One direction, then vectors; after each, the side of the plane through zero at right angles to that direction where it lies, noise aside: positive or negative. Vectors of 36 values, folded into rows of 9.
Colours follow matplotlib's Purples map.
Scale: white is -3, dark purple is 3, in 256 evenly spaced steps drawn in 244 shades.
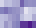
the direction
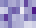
negative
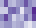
negative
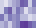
positive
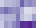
positive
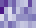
negative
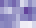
negative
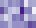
positive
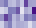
negative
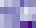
positive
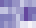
negative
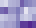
positive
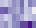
positive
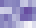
negative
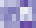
positive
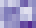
positive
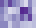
negative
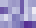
positive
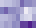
positive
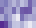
negative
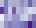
positive
